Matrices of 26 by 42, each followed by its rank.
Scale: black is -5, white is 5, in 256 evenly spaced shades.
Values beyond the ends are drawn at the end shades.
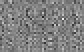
five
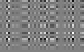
one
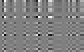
one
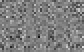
five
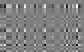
one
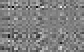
three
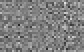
five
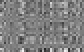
three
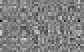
five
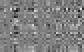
three
